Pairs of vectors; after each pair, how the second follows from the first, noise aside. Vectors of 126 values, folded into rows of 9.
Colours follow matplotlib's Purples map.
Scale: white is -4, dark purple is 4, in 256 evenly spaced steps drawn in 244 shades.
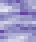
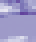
partly zeroed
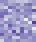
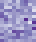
sign-scrambled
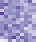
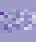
partly zeroed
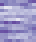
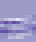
partly zeroed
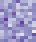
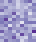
sign-scrambled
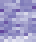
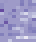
partly zeroed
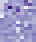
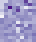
copied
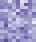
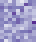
sign-scrambled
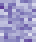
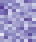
sign-scrambled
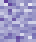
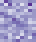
sign-scrambled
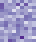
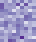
copied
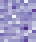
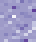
partly zeroed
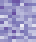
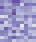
copied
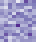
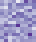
copied
